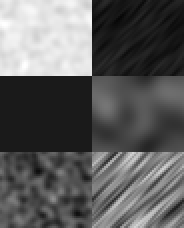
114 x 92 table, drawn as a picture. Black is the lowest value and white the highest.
It is made of 3 by 2 panels. Panel 1,1: very high, blotchy, faint in contrast. Panel 1,2: very low, slanting up to the right, faint in contrast. Panel 2,1: very low, flat. Panel 2,2: low, smooth. Panel 3,1: low, blotchy. Panel 3,2: middling, slanting up to the right, strong in contrast.
